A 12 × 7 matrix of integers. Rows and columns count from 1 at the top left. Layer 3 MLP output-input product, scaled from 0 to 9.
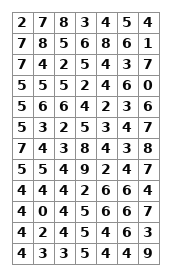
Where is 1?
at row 2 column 7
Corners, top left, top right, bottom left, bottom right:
2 4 4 9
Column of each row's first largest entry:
3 2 1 6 2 7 4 4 5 7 6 7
